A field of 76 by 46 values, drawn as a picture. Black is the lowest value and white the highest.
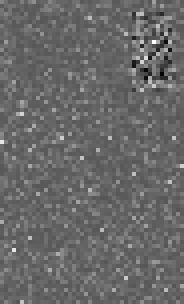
Histogram: skewed, a long tail of high values. Odd patch: rougher, in the top right. Stripes: none. Grain: fine.
